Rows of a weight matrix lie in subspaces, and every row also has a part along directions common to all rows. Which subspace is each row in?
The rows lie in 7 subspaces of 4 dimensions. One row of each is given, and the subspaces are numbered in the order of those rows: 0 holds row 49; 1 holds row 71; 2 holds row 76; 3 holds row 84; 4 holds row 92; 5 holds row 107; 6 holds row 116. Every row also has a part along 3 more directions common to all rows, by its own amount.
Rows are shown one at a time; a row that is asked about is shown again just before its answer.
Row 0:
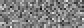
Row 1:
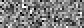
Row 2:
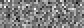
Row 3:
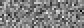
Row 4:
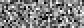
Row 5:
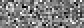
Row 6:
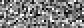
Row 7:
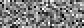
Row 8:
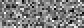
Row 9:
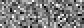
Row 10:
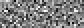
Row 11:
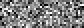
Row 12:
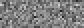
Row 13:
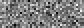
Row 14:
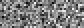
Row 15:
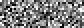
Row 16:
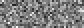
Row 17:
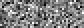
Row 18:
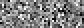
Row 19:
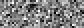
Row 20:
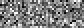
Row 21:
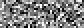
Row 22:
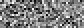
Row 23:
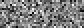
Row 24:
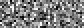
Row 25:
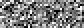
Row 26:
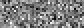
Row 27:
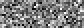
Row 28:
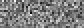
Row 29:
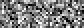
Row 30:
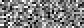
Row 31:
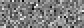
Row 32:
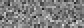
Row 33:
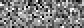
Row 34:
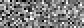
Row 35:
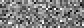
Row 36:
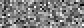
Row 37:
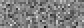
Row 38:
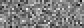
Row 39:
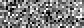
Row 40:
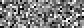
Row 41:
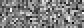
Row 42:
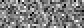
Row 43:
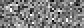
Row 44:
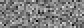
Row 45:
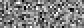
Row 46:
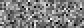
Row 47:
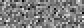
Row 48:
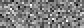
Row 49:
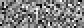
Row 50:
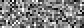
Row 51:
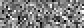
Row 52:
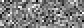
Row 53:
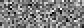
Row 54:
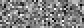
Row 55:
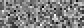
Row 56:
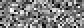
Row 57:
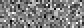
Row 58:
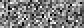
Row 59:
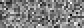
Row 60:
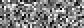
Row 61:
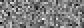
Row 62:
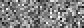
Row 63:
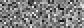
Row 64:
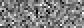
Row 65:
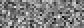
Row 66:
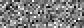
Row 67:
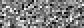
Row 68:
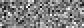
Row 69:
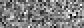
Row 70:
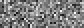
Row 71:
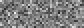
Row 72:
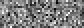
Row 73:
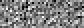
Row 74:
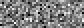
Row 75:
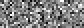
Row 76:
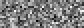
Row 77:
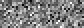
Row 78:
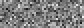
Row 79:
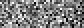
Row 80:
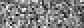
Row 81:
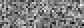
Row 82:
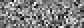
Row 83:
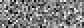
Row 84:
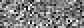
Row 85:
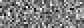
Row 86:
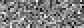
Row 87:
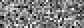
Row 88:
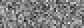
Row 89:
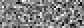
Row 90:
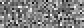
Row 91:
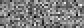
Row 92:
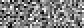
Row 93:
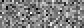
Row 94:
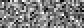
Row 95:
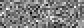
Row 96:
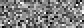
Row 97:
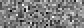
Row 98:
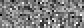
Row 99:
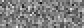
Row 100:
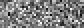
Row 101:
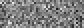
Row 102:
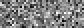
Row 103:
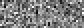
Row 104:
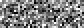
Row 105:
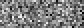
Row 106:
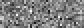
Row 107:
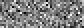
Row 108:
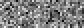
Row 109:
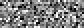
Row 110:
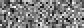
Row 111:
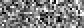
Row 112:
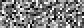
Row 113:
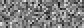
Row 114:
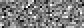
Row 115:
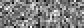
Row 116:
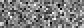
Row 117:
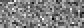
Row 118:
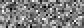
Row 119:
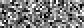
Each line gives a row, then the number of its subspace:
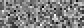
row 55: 2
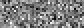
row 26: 2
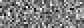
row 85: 1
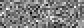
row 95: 3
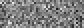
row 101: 5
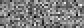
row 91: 3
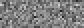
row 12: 1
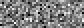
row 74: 0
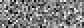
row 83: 5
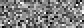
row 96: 1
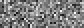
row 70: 6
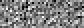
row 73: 6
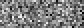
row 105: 5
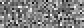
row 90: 5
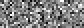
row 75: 6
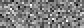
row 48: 6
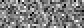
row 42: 4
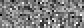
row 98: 6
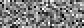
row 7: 2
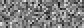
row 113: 6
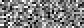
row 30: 4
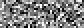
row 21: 0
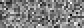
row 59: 3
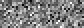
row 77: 3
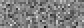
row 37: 0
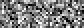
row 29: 2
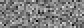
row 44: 3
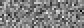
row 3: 1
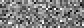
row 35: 5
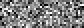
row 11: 3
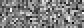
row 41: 0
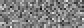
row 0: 6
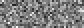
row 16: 4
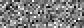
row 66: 3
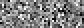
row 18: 6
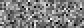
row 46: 3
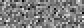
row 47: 1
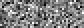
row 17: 3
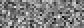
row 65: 2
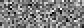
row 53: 6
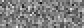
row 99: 4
